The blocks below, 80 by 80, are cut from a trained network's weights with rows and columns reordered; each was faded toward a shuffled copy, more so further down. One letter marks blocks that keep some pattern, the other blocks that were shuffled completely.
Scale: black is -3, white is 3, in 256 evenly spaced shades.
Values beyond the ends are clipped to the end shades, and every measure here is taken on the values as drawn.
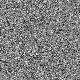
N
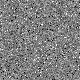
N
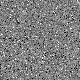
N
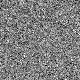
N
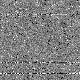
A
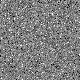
N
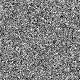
N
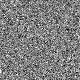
N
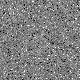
N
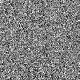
A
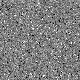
N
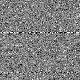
A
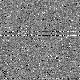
A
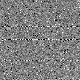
A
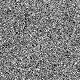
N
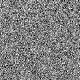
A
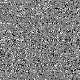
A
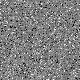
N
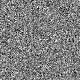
A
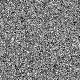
N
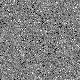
N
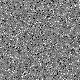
N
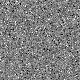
N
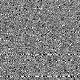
A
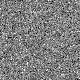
N
